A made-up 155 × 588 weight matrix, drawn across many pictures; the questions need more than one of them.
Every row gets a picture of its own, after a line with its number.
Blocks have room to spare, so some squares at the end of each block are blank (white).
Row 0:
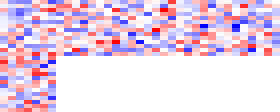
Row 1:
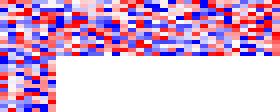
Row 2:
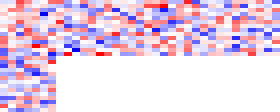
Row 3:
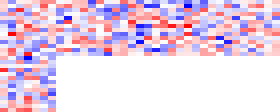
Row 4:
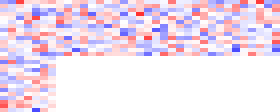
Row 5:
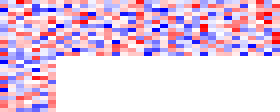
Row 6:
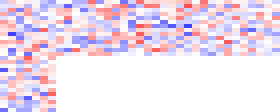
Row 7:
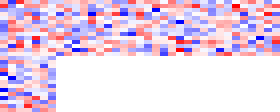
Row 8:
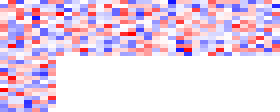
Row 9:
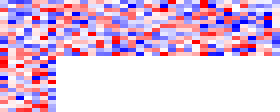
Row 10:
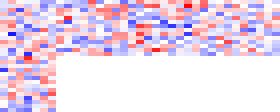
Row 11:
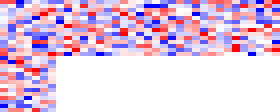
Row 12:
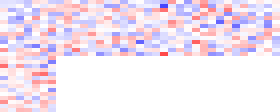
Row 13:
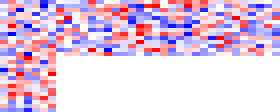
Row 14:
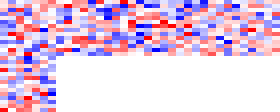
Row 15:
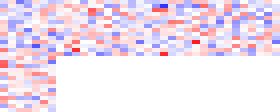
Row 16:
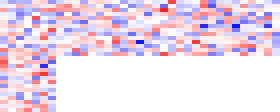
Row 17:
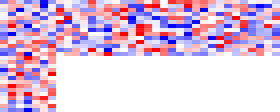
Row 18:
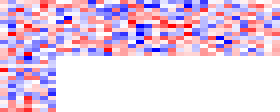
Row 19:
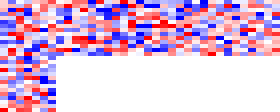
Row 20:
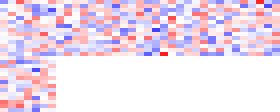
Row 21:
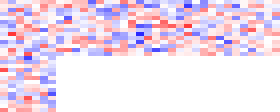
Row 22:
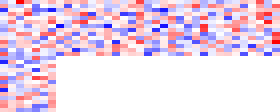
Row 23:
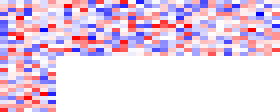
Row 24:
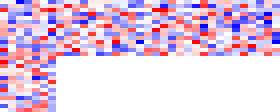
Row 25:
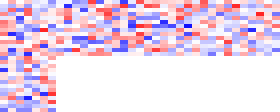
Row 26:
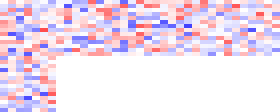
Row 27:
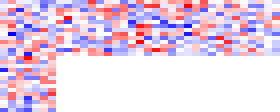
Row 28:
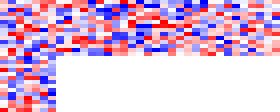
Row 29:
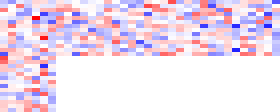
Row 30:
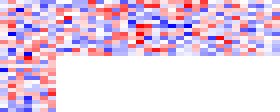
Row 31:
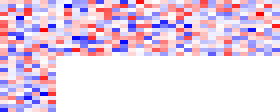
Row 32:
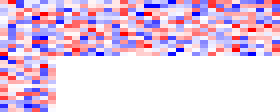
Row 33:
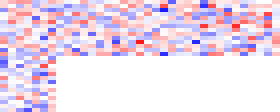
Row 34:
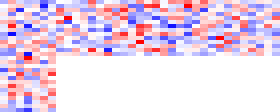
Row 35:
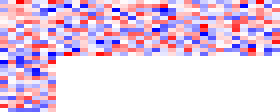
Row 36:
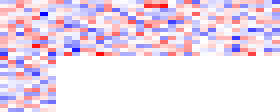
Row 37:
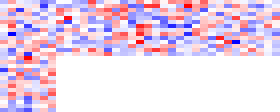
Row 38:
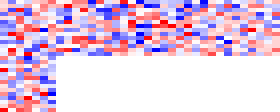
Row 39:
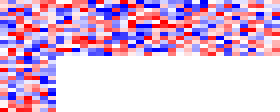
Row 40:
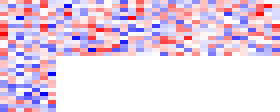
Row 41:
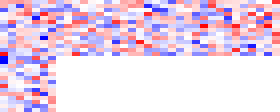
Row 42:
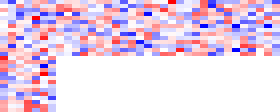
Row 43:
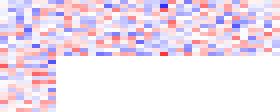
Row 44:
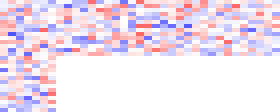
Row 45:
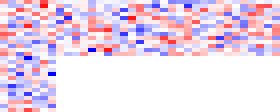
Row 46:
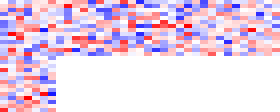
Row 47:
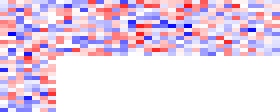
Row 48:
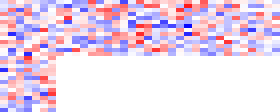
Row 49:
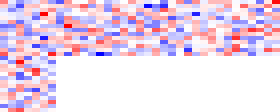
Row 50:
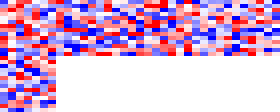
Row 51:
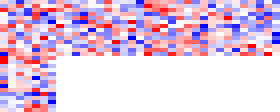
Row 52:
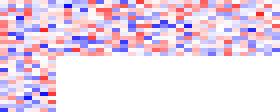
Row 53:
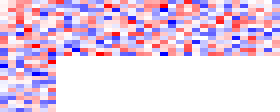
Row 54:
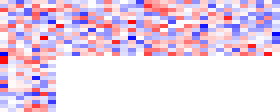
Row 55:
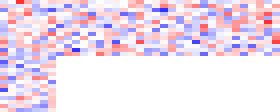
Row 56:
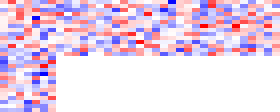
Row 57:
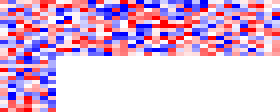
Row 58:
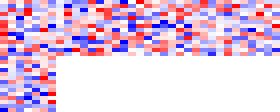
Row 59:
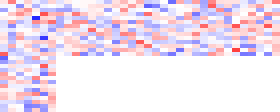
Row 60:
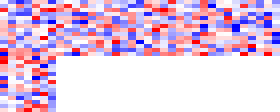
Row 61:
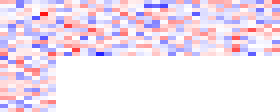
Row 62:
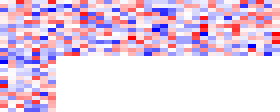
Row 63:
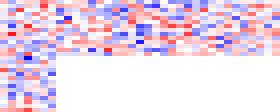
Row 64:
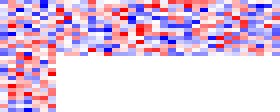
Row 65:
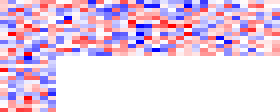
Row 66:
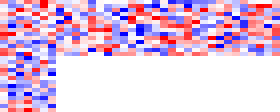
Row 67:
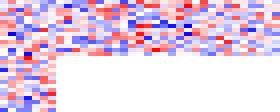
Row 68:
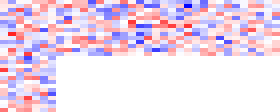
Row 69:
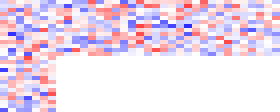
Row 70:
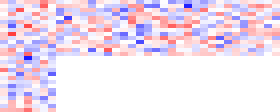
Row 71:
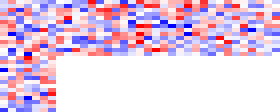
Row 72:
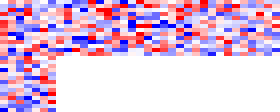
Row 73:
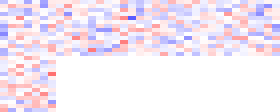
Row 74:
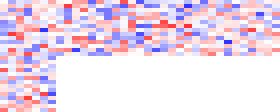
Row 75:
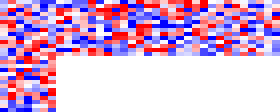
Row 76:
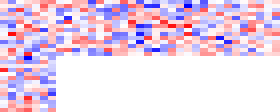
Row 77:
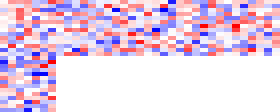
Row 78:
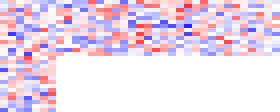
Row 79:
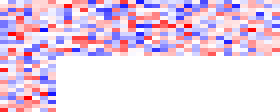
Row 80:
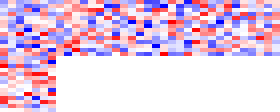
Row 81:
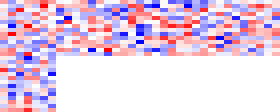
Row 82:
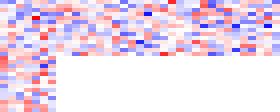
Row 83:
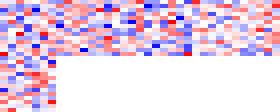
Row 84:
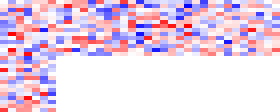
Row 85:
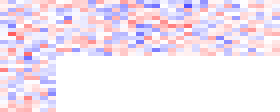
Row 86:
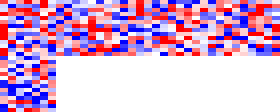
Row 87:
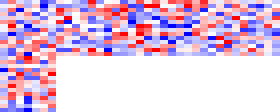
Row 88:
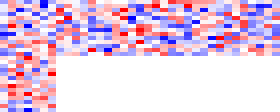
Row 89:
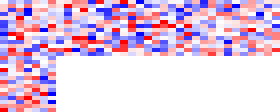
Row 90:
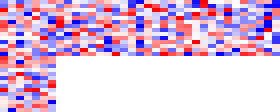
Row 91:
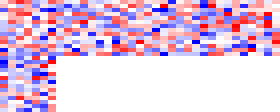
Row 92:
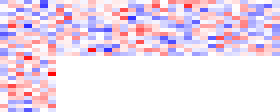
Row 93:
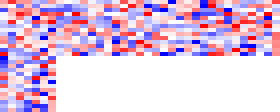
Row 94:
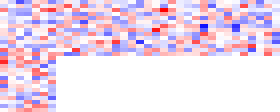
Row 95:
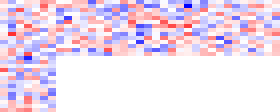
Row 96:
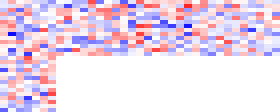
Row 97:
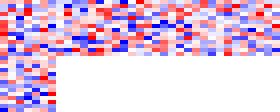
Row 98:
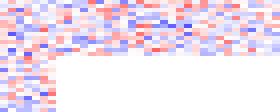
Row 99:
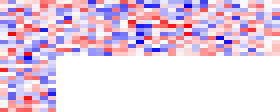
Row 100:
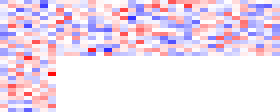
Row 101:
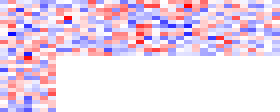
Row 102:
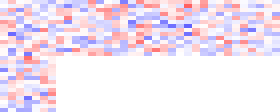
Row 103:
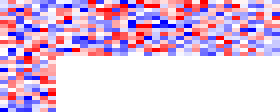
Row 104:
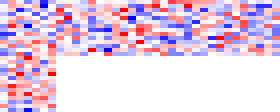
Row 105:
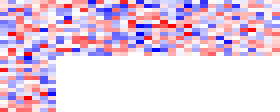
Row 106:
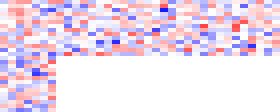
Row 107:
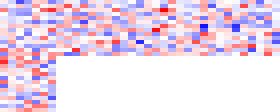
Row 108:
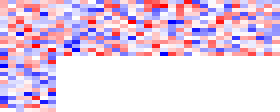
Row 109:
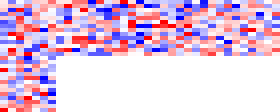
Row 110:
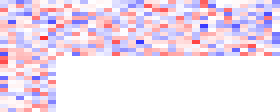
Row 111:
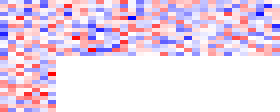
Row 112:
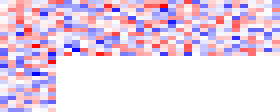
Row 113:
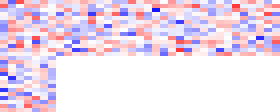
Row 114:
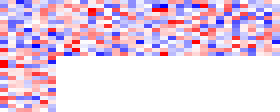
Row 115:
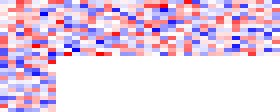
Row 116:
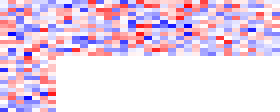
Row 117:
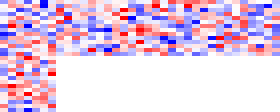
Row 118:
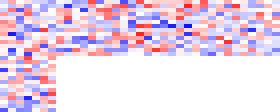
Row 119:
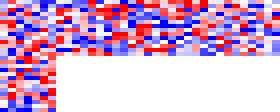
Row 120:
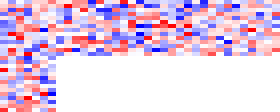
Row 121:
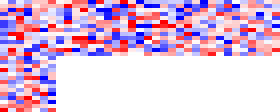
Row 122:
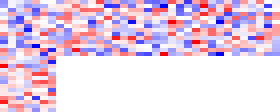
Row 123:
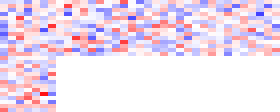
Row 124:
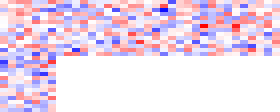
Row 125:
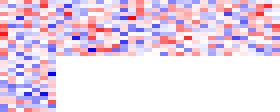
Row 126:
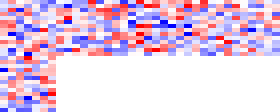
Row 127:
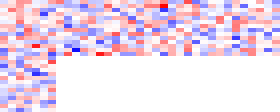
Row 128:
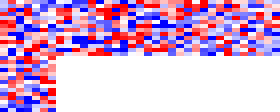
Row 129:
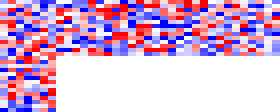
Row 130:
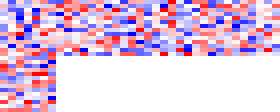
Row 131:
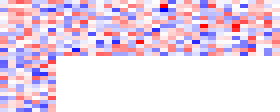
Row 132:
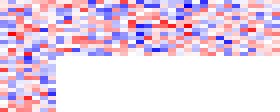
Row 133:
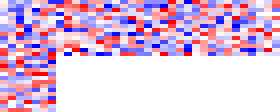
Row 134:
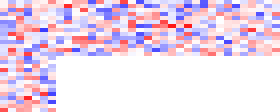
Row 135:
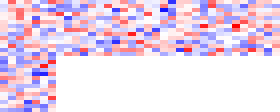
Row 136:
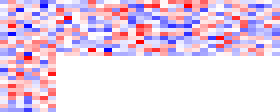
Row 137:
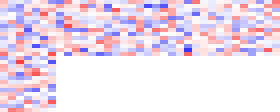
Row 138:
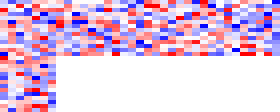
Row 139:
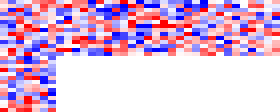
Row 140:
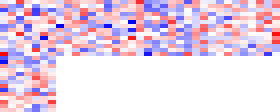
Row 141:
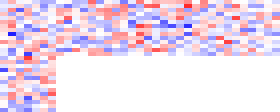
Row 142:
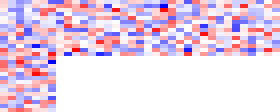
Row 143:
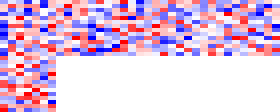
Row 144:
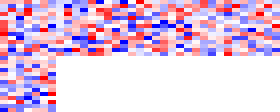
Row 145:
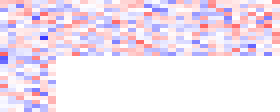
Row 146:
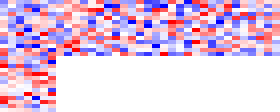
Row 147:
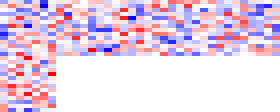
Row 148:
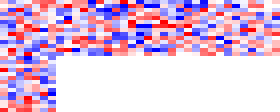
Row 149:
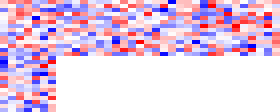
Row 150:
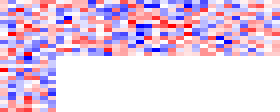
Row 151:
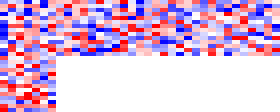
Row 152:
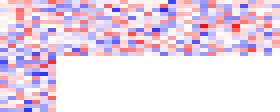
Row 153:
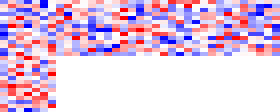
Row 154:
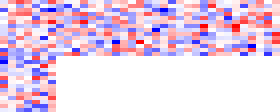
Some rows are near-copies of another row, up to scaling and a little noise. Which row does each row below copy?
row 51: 54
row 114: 15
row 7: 113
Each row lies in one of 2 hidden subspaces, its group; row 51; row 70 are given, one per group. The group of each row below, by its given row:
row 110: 51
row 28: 70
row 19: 70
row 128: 70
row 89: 70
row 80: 51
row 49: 51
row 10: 70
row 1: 51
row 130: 51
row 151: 70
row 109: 70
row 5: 51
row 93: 51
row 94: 51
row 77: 51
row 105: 70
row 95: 70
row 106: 51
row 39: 70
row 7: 51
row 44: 70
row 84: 70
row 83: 51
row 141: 70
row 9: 51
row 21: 70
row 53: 51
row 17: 70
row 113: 51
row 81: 70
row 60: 51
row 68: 70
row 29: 51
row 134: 70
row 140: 51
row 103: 70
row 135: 51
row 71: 70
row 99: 70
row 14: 70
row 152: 51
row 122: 51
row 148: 70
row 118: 70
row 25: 70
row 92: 70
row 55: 51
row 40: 70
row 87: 70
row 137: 51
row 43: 51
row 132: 70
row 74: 70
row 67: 70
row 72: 70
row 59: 51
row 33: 51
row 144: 70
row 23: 70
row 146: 51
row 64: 70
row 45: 70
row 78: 70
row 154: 51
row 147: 70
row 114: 51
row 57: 70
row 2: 51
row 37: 70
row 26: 70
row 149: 51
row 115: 51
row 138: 51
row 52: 70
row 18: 70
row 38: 70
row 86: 70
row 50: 51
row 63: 70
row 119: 70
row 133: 51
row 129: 70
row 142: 51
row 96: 70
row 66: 70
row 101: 70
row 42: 51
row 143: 70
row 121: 70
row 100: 70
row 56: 51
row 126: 70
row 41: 51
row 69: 70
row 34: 70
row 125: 70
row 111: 70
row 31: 70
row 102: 70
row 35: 51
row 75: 70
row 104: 70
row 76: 70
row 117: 70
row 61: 51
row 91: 51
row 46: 70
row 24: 51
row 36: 51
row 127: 51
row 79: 70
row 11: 51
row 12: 51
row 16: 51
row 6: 70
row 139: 70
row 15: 51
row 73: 70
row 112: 51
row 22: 51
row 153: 70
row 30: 70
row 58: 70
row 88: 70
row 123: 70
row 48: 70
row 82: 51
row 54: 51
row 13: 70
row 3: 70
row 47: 70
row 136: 70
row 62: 51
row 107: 51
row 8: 51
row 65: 70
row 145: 51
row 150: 70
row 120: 70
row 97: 70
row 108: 51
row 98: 70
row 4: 51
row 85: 70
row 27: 70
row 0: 51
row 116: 70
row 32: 51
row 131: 51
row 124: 51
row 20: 51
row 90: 51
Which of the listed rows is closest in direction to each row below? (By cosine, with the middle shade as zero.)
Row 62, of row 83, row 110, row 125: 83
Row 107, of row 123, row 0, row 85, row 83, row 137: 0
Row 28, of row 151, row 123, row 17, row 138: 123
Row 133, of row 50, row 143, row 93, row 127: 143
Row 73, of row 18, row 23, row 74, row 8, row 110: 23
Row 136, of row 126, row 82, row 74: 126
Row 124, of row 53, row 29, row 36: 53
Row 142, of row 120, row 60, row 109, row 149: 60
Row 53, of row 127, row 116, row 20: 127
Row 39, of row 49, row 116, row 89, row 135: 89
